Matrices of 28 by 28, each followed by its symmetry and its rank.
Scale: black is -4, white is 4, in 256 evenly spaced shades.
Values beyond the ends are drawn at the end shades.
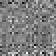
neither, rank five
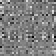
neither, rank five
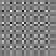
symmetric, rank one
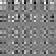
neither, rank two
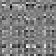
neither, rank three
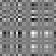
symmetric, rank one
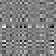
neither, rank two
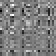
neither, rank three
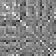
symmetric, rank five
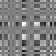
symmetric, rank one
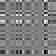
neither, rank one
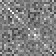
symmetric, rank five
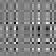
neither, rank one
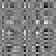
neither, rank two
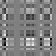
neither, rank one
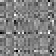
neither, rank three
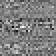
neither, rank five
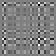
symmetric, rank one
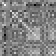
symmetric, rank five
